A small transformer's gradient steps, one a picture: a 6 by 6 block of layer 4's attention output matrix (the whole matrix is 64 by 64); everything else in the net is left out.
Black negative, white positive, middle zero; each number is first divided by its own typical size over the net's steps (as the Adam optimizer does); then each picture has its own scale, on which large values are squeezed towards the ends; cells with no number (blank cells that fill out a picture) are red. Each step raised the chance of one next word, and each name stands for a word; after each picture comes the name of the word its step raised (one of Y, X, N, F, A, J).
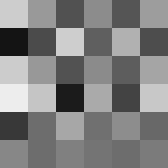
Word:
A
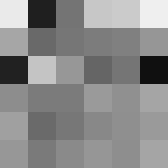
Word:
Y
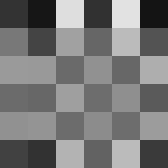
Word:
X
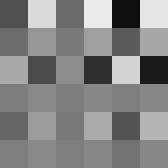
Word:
Y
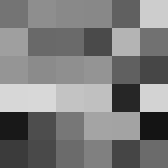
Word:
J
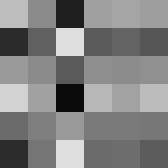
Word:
A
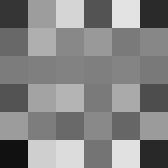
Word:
X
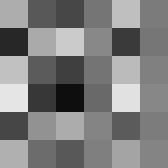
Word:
A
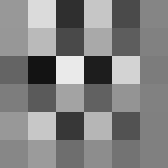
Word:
Y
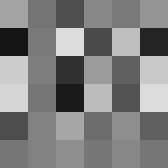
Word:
A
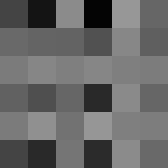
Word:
X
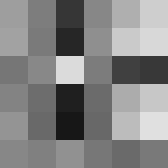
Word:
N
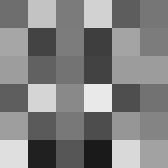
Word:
J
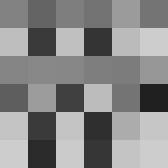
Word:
J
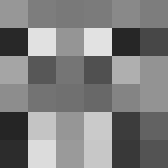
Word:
N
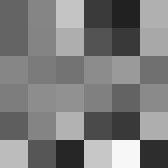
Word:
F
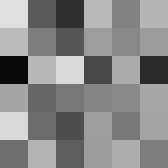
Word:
Y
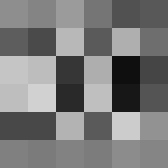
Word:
A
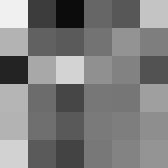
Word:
Y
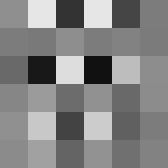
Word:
Y
